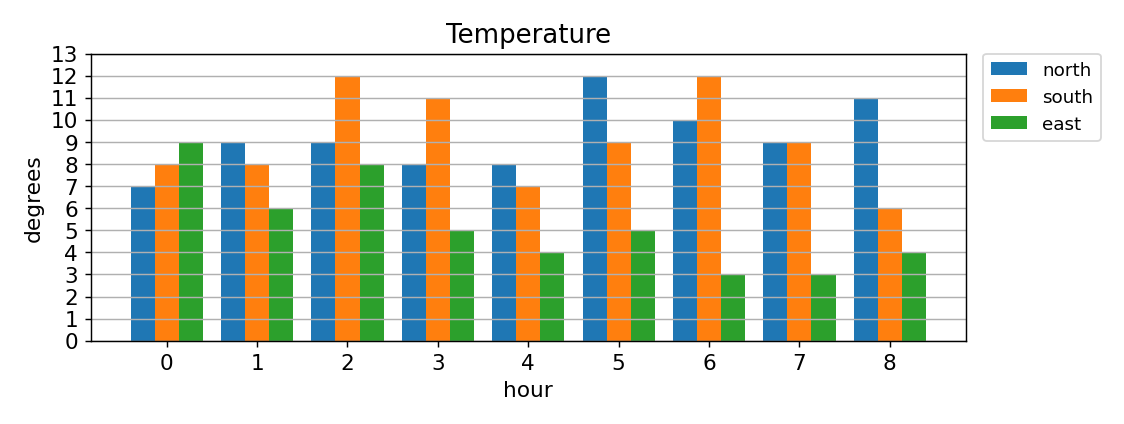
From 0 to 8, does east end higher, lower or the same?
lower
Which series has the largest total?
north
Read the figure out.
Title: Temperature
x-axis: hour, ticks 0 1 2 3 4 5 6 7 8
y-axis: degrees, ticks 0 1 2 3 4 5 6 7 8 9 10 11 12 13
Legend: north, south, east
Values:
north: 7 9 9 8 8 12 10 9 11
south: 8 8 12 11 7 9 12 9 6
east: 9 6 8 5 4 5 3 3 4
